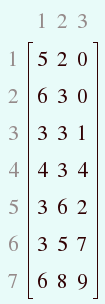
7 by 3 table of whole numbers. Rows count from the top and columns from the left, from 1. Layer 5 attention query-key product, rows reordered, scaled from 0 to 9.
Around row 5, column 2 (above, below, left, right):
3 5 3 2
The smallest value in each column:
3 2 0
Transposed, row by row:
5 6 3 4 3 3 6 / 2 3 3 3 6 5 8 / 0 0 1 4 2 7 9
